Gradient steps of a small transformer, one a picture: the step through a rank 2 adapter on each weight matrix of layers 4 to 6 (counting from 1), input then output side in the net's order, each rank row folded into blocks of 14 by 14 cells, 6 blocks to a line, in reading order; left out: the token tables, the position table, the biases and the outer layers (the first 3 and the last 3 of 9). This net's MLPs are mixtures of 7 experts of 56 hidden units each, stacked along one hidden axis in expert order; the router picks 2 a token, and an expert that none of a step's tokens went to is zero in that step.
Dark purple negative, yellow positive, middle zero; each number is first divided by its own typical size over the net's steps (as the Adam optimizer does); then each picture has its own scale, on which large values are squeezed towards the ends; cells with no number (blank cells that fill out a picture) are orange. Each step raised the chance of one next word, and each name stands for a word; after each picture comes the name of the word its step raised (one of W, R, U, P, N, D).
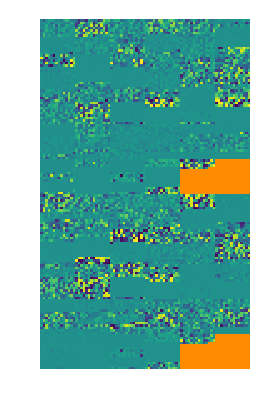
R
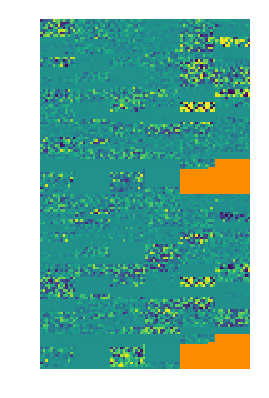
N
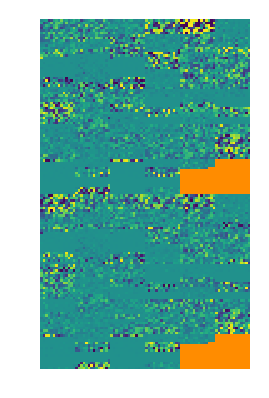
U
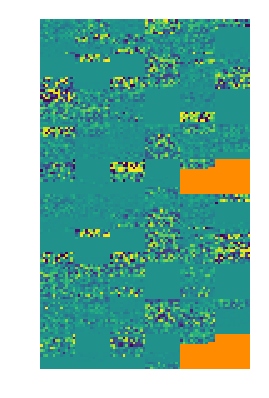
R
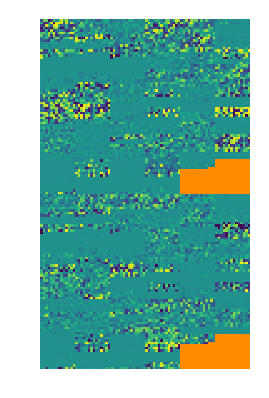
U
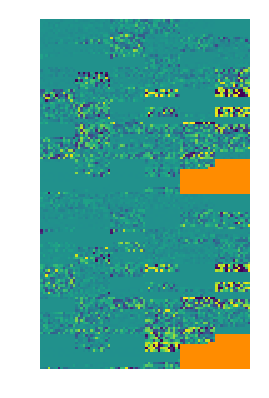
N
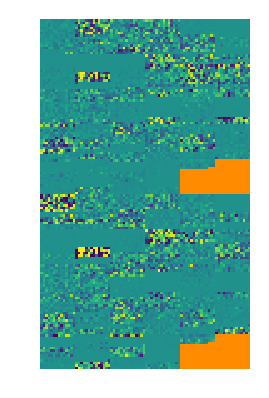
R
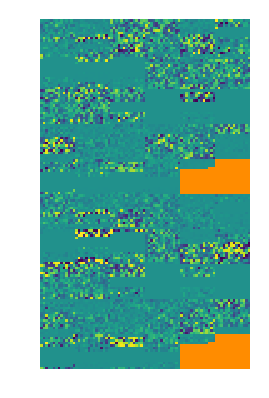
R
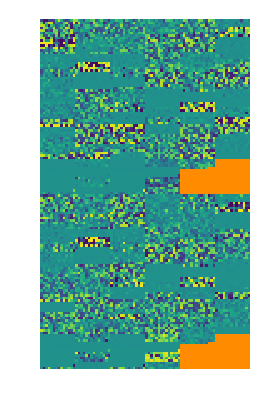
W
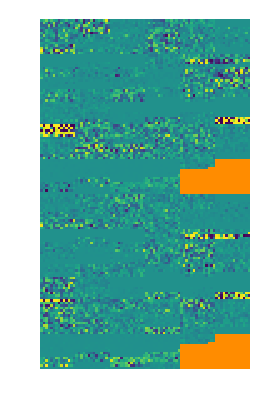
N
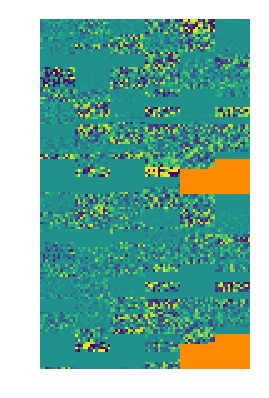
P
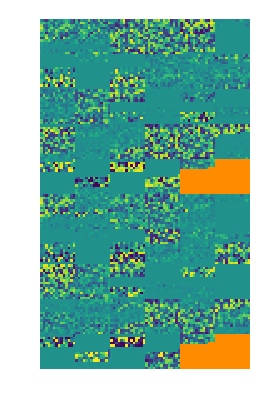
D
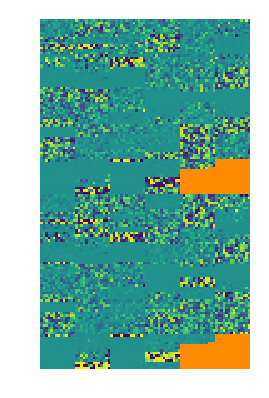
W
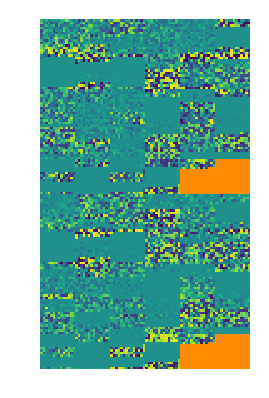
W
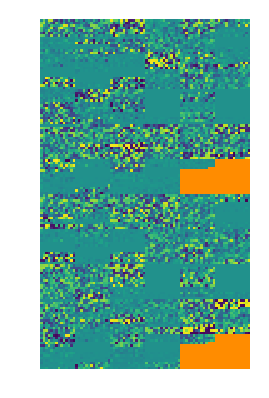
D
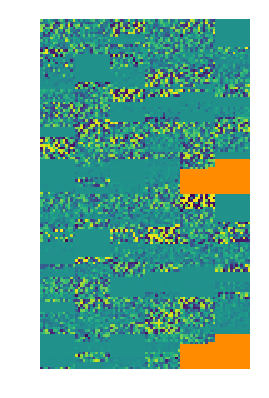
D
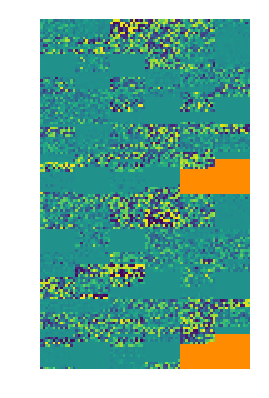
D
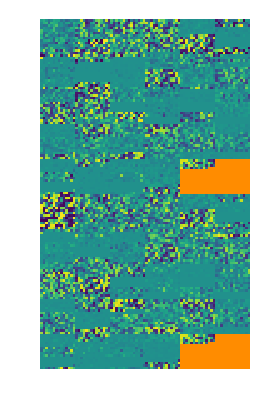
D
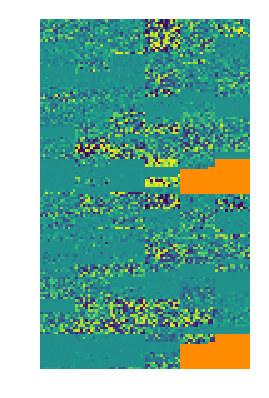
P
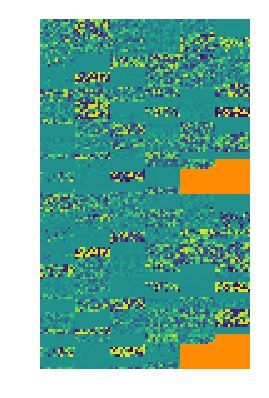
W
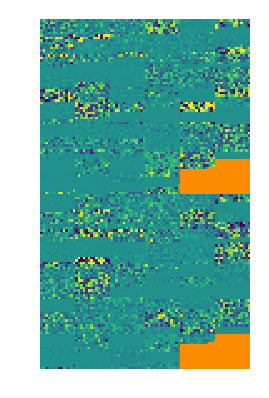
R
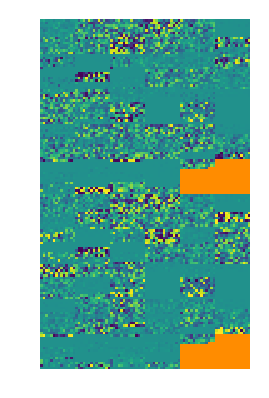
P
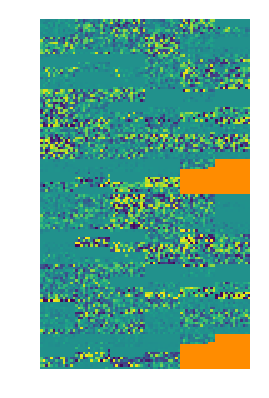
D
